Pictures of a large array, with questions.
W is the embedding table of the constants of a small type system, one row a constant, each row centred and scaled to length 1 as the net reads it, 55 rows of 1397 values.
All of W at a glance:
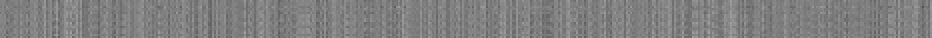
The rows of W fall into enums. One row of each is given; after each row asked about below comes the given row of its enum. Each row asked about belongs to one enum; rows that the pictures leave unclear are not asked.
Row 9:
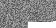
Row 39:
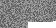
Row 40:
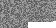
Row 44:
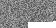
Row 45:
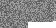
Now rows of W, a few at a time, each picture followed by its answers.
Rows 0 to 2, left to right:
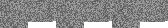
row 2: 39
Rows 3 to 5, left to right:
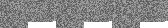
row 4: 39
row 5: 40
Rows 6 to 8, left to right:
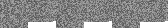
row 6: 40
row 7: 39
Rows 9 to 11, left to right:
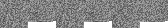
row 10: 9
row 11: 39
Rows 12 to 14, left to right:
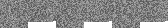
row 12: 44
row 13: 39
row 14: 40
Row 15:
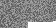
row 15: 39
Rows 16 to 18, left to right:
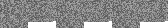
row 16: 40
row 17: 45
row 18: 45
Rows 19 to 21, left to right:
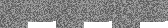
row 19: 39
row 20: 39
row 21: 40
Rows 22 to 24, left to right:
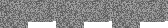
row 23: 45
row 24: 45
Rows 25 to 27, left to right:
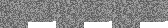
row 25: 45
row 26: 40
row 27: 40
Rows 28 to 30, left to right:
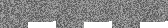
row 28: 40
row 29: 39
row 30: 44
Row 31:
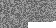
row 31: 40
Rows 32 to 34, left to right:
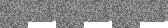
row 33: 45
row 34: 45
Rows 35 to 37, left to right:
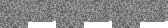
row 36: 45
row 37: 45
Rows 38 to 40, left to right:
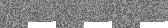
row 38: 9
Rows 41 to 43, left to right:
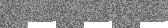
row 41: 39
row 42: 45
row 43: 40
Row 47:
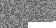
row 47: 40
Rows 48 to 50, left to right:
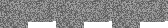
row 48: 45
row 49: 45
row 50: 45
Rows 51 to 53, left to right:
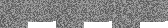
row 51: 39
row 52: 39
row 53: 40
